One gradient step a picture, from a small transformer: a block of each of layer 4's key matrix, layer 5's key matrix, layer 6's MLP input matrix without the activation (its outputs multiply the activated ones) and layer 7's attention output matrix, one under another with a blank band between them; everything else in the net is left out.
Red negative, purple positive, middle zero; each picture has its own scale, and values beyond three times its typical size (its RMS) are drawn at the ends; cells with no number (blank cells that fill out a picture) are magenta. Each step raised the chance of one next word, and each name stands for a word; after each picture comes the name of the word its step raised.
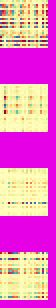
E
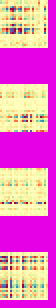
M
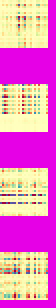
E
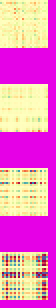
M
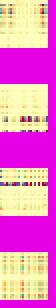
M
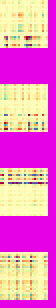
M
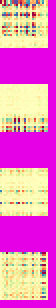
E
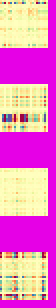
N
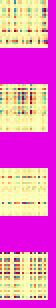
E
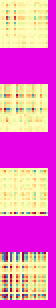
N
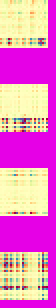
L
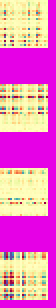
N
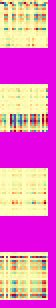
M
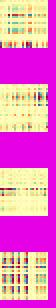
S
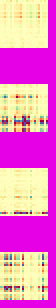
L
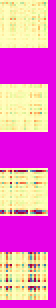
L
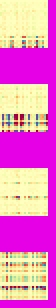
L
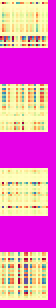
S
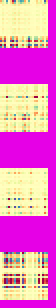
S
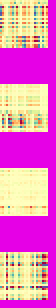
L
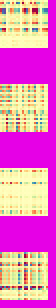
L
